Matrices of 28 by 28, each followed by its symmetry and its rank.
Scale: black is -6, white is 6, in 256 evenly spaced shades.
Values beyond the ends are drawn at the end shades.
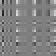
neither, rank one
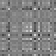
symmetric, rank two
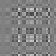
neither, rank one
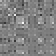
symmetric, rank three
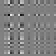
neither, rank one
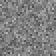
antisymmetric, full rank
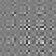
symmetric, rank two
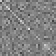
symmetric, rank five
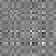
symmetric, rank two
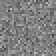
antisymmetric, full rank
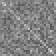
symmetric, rank five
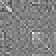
symmetric, rank five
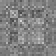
symmetric, rank three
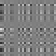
neither, rank one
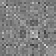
symmetric, rank five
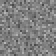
antisymmetric, full rank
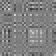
symmetric, rank two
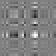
symmetric, rank one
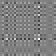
symmetric, rank one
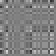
symmetric, rank one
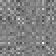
symmetric, rank three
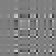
symmetric, rank one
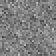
antisymmetric, full rank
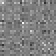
symmetric, rank three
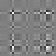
symmetric, rank one
